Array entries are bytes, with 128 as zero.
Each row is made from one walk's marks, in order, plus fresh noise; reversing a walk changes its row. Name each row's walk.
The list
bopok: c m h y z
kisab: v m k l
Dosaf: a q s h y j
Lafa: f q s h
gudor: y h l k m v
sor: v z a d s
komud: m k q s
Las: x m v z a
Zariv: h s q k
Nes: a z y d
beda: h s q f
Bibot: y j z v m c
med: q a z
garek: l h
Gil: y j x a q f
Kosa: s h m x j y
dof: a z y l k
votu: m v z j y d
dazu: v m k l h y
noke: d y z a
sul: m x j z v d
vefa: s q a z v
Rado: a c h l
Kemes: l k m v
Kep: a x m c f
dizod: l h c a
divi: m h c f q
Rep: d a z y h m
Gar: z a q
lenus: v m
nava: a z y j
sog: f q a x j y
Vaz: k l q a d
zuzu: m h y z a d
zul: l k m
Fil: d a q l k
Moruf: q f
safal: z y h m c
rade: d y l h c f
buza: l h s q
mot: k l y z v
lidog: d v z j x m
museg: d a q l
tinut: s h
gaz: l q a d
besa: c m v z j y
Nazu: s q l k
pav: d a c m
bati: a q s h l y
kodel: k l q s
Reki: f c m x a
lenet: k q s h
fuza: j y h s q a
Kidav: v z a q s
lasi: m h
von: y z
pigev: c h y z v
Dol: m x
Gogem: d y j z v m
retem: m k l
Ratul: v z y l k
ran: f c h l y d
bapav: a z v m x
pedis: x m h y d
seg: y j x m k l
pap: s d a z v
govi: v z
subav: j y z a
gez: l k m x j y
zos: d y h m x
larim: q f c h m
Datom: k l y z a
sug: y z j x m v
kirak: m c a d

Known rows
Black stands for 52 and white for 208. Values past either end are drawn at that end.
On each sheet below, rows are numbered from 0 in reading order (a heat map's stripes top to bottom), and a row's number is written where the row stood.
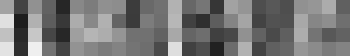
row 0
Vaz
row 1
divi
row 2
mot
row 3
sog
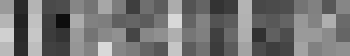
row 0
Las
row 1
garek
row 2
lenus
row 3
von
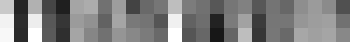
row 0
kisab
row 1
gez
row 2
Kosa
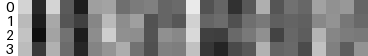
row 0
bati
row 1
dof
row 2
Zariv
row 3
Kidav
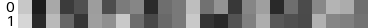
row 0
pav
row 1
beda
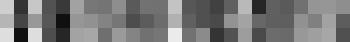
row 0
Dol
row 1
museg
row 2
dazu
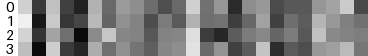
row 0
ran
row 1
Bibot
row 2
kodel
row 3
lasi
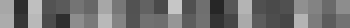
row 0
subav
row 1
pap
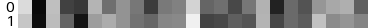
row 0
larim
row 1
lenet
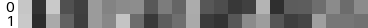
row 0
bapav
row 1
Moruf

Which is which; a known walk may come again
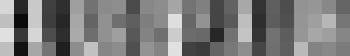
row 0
lenus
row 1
lasi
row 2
lidog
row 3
Zariv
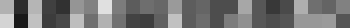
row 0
govi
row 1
rade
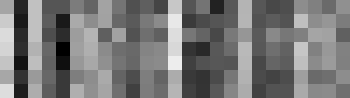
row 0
subav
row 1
Lafa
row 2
seg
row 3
buza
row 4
lenet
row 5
Gar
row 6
divi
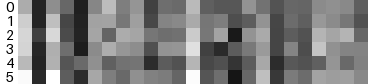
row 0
Fil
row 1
Kemes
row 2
votu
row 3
komud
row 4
Reki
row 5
Kosa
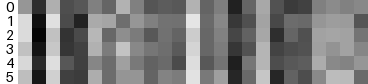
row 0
noke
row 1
dazu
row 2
safal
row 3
bopok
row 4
nava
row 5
Rep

